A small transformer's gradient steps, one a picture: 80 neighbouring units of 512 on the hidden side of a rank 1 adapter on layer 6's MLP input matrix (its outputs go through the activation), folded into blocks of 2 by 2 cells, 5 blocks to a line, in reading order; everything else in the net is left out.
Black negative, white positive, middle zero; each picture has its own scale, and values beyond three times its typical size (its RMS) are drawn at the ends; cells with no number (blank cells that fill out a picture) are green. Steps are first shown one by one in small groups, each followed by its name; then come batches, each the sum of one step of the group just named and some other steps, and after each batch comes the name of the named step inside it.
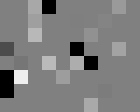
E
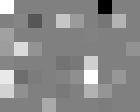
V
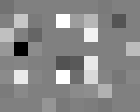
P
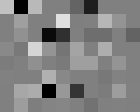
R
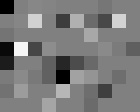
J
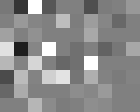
P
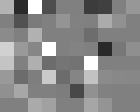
V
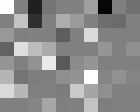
V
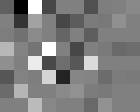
J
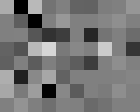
R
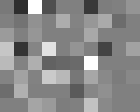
P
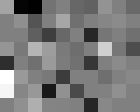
R
